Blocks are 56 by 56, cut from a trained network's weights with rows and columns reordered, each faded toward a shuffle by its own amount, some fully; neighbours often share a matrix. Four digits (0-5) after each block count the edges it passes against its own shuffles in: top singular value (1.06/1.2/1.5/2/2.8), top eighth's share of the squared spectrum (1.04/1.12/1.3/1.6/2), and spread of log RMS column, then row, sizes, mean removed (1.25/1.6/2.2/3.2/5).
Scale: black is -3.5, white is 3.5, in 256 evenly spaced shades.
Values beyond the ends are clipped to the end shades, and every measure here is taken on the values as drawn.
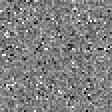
2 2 1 2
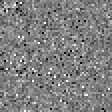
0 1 0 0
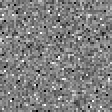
0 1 0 0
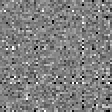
3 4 2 2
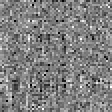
3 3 1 2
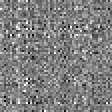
4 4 1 3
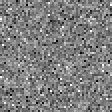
0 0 0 0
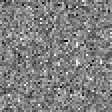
1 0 0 0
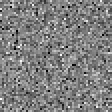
0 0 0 0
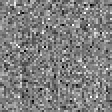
2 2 0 1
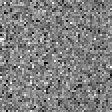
1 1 0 0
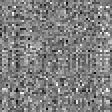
4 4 1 2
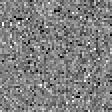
0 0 0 0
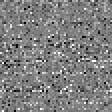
3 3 0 2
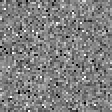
1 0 0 0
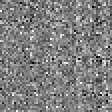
3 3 1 2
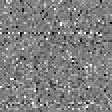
3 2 0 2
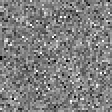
0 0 0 0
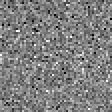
0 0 0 0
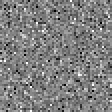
0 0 0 0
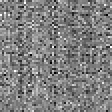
4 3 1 2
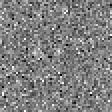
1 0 0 0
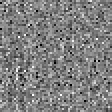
3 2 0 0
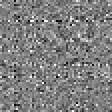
3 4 1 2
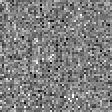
2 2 0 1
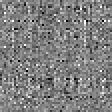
3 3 1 2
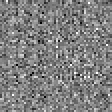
3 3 1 2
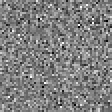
0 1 0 0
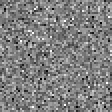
1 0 0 0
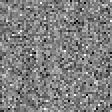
1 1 0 0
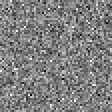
0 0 0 0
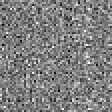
3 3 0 2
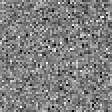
1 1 0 0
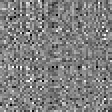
4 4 2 3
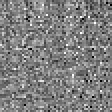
3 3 1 2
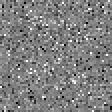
1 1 0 0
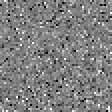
1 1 0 0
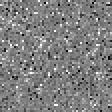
1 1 0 0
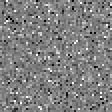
0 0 0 0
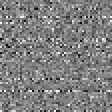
3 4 0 3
